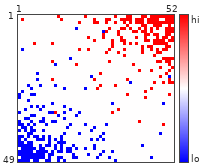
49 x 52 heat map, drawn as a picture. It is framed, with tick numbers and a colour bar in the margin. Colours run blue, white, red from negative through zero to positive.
Odd rows or columns: none. Ninth with the lowest average: bottom left. Ninth with the highest average: top right. Slope: up to the top right. Mirror symmetry: none.
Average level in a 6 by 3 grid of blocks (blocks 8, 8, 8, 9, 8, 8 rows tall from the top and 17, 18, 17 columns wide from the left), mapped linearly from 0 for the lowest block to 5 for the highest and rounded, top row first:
335 | 334 | 233 | 233 | 123 | 023
